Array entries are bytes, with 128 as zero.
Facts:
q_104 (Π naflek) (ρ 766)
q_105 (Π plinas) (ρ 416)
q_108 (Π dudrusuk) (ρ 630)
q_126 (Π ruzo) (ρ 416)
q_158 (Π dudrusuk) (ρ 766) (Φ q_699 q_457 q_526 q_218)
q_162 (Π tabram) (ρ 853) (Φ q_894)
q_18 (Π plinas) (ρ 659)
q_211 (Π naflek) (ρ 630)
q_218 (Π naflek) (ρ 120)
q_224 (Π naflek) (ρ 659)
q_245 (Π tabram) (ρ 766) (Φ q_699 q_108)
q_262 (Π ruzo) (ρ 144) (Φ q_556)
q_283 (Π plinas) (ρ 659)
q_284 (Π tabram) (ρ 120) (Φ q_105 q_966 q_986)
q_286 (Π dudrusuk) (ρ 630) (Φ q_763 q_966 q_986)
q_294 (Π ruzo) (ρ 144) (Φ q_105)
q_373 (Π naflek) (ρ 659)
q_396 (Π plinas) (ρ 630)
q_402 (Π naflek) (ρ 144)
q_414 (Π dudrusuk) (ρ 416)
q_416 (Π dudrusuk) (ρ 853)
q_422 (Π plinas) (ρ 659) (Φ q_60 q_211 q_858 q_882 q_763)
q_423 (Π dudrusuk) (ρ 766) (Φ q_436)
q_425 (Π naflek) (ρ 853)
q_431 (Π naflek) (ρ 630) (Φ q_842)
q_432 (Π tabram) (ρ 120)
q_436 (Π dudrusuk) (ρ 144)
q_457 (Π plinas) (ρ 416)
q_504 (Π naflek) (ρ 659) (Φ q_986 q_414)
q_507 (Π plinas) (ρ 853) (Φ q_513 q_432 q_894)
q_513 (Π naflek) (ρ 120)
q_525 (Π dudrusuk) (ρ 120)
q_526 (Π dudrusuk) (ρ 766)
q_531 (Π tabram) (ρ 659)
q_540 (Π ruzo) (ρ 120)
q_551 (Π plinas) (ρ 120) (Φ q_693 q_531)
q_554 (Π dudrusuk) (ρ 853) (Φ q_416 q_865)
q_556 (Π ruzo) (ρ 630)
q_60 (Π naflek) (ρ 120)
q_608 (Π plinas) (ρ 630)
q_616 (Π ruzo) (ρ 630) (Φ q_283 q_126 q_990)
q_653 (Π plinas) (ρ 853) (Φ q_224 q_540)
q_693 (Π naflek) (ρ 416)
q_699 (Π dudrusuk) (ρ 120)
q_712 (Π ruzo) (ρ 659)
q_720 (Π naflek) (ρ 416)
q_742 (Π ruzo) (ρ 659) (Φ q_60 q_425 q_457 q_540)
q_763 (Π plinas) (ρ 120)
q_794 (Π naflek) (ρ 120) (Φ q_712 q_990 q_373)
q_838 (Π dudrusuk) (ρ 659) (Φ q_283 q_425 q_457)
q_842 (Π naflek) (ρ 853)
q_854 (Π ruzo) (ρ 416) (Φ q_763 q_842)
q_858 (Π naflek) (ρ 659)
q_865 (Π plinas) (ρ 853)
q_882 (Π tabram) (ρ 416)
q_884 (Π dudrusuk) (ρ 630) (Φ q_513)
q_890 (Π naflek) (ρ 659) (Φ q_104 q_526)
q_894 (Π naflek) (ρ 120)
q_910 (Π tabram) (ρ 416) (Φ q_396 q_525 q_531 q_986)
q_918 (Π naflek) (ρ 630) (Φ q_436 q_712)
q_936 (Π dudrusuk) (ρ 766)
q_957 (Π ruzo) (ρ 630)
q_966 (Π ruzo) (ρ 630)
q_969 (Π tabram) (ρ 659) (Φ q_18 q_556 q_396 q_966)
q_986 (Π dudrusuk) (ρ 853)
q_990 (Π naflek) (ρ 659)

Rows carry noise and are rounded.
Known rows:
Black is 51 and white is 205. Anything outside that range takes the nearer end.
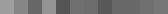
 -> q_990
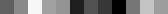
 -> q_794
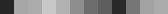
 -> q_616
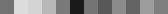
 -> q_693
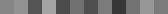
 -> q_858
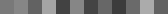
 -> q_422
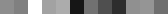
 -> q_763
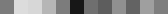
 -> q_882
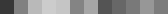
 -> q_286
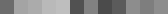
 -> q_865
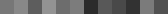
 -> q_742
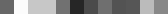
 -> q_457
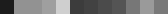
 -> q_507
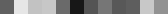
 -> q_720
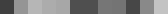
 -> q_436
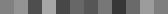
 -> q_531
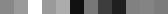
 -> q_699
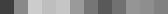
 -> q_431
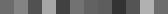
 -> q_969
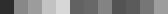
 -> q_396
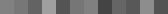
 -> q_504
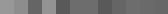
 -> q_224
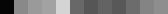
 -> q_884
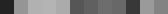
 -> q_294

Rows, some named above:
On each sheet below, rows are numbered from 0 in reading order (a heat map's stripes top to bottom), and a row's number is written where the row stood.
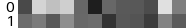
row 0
q_910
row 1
q_890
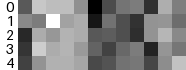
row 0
q_105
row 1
q_763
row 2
q_162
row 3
q_158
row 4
q_436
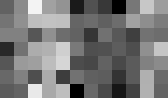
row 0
q_794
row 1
q_842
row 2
q_283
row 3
q_918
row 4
q_425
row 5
q_969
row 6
q_284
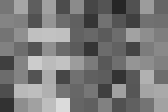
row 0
q_838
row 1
q_283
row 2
q_842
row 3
q_712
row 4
q_431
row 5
q_969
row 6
q_423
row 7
q_108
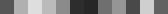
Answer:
q_854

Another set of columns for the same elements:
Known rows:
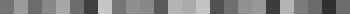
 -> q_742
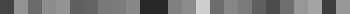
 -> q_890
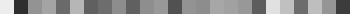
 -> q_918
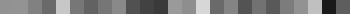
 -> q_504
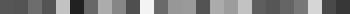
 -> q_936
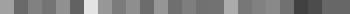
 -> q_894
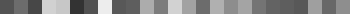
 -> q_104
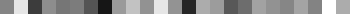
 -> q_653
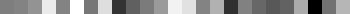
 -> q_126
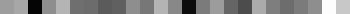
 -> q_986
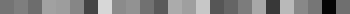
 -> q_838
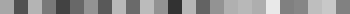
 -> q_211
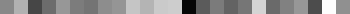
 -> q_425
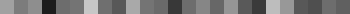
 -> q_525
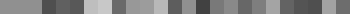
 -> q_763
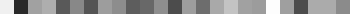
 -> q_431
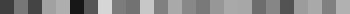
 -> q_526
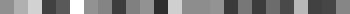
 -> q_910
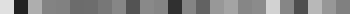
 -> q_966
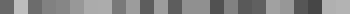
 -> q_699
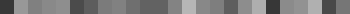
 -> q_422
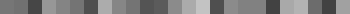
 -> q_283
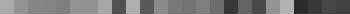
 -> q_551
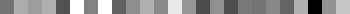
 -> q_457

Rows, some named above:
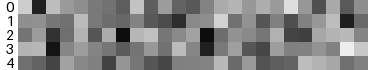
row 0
q_884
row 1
q_504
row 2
q_162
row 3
q_986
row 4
q_712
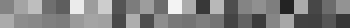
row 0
q_854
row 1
q_551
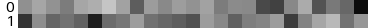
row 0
q_794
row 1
q_858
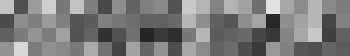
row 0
q_616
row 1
q_422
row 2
q_969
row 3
q_284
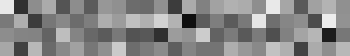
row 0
q_431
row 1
q_425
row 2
q_504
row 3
q_108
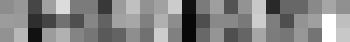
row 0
q_507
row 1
q_842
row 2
q_986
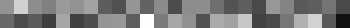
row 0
q_284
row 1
q_423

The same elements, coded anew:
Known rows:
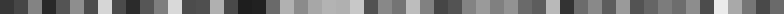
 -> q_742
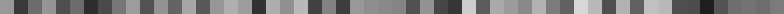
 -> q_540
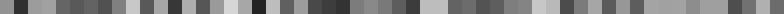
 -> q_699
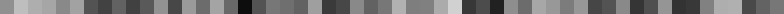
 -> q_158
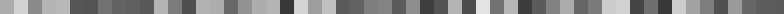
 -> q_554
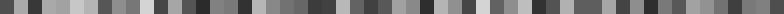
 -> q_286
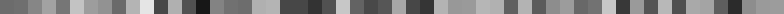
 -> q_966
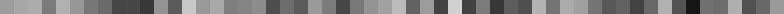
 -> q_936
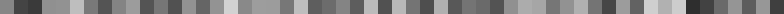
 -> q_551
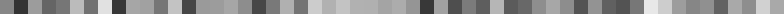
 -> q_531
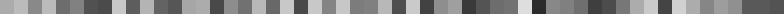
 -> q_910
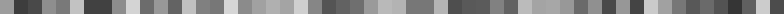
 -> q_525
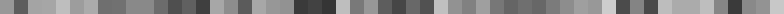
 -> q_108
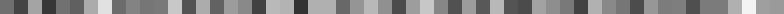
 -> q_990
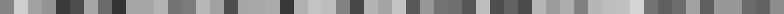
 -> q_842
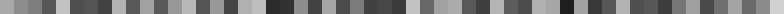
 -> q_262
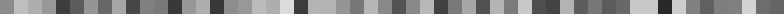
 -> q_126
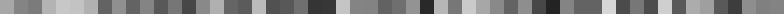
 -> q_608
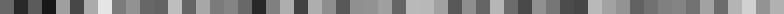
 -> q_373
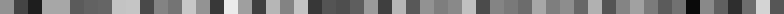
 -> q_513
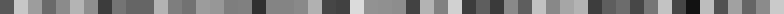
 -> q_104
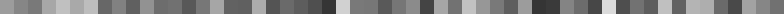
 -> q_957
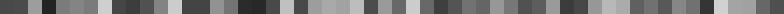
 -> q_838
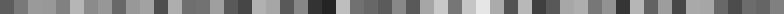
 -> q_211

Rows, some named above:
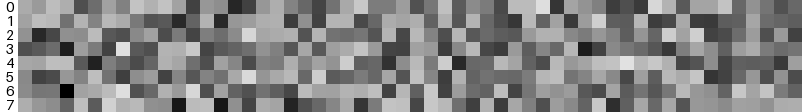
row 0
q_105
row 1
q_423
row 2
q_551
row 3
q_969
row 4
q_425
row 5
q_551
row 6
q_504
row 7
q_436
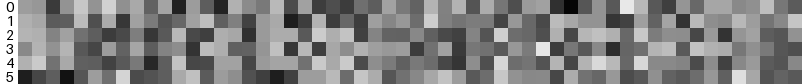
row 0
q_918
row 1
q_402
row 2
q_653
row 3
q_720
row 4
q_653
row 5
q_422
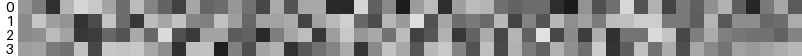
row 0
q_884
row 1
q_842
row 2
q_457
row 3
q_436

